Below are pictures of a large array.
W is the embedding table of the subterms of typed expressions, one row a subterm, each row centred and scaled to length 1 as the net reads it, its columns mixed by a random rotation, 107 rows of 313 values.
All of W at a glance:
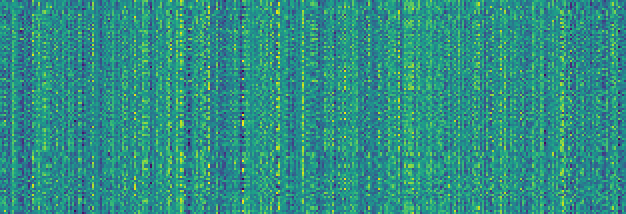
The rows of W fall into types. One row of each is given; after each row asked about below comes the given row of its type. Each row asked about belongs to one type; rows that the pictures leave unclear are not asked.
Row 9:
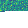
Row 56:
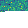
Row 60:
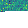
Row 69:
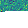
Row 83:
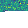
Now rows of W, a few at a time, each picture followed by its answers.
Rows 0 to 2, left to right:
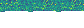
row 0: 60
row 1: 83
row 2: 83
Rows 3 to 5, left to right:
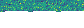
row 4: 83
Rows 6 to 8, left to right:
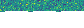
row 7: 9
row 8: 56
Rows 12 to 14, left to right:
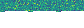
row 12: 83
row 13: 60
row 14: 83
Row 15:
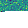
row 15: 69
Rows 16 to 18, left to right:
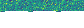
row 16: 9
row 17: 83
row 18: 9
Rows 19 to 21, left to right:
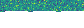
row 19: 83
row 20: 9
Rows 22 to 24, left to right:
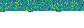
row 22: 83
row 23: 69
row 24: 83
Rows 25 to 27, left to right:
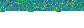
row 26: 83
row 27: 9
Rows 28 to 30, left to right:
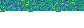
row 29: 69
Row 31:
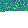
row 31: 83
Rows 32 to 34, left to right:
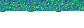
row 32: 69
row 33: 83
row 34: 9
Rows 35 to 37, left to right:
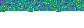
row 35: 56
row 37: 69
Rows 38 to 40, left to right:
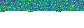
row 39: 60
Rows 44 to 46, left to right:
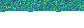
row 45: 9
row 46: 69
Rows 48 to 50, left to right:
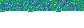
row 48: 60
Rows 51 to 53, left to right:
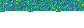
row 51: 9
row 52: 69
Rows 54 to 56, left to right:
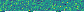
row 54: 9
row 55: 69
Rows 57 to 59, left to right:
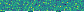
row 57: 60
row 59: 56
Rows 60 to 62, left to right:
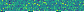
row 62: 60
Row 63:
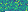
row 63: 83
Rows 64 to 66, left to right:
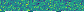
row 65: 69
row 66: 69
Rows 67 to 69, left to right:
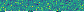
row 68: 56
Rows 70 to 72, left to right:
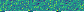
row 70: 9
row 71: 69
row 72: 69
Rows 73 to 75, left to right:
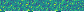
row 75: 9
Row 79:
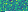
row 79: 9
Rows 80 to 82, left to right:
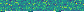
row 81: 83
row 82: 83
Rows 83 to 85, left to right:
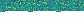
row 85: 60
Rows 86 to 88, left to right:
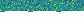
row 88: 9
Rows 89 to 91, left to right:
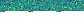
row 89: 56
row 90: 69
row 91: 83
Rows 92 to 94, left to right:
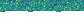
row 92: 9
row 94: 56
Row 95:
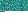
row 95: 60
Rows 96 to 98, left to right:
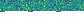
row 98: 69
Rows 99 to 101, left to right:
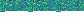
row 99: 9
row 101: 60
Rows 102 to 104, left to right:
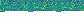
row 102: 69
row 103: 83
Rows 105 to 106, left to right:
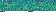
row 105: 60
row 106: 69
